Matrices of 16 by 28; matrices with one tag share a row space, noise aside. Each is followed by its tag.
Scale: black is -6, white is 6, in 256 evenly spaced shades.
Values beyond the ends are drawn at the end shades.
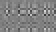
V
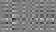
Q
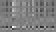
Q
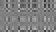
V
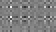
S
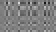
V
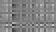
Q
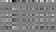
Q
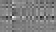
Q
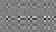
V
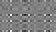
S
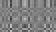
S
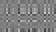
V
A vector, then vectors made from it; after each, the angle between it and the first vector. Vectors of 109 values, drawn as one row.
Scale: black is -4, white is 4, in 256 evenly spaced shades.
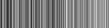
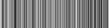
partly opposed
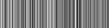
partly opposed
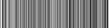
partly opposed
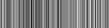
partly aligned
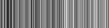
nearly parallel
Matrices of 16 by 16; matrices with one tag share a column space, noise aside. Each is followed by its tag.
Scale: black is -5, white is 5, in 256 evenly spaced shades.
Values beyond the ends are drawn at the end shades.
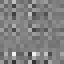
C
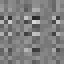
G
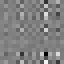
C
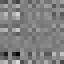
C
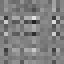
G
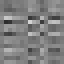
G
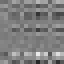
C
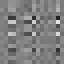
G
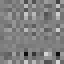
C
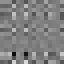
C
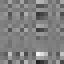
C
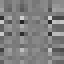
G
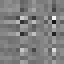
G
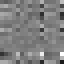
C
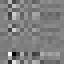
C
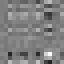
C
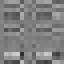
C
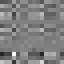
C
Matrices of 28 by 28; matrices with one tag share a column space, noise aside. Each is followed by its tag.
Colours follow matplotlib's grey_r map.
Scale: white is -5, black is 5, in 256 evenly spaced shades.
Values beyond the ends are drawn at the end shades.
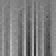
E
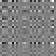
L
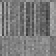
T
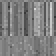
T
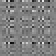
L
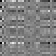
L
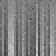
E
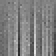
E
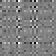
L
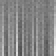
E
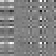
L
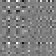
L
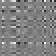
L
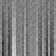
E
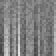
E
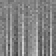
E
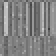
T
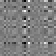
L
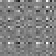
L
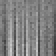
E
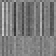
T
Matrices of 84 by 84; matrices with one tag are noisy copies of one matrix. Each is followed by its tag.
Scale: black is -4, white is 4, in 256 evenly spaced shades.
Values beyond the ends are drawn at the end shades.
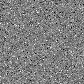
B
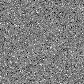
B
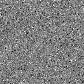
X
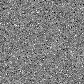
B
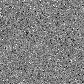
X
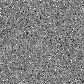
X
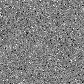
X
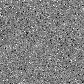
X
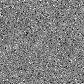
X
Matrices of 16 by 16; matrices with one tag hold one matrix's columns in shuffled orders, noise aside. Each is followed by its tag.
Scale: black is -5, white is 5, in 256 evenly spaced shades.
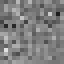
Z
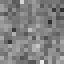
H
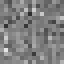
Z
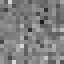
H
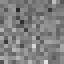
H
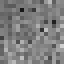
H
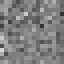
Z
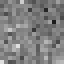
H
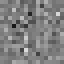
Z
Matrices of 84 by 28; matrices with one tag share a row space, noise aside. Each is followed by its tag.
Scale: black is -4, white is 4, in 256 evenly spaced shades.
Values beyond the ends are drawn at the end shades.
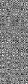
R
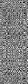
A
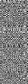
A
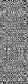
A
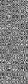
R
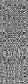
A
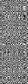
A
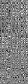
R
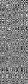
R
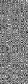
R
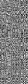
R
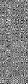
R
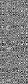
R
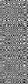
A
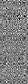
A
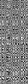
R
